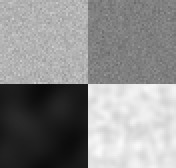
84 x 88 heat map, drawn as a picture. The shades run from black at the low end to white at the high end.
It is made of 2 by 2 panels. Panel 1,1: high, fine-grained, faint in contrast. Panel 1,2: middling, fine-grained, faint in contrast. Panel 2,1: very low, smooth, faint in contrast. Panel 2,2: very high, blotchy, faint in contrast.
